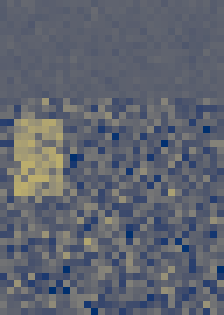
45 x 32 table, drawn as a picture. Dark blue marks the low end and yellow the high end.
Ninth with the highest average: middle left. Odd patch: higher, in the middle left. Stripes: none. Seam: horizontal, 30% of the way down, the top part calmer.
